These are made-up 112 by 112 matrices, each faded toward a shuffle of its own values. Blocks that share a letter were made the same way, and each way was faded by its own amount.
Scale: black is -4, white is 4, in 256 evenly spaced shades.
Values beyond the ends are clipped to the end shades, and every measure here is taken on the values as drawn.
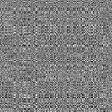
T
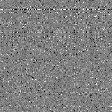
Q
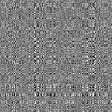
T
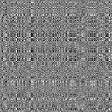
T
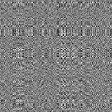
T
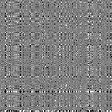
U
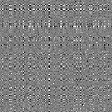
U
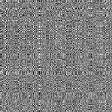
T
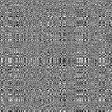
T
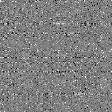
Q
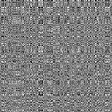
T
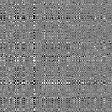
U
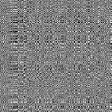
T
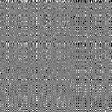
U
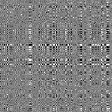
U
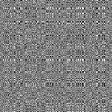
T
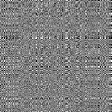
T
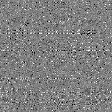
Q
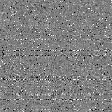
Q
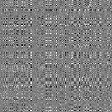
U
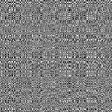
T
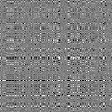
U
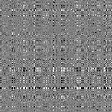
U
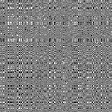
U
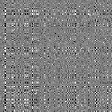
U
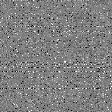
Q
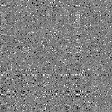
Q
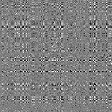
U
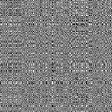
T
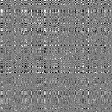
U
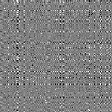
U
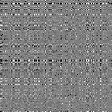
U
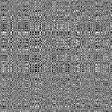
T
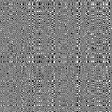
U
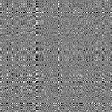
U
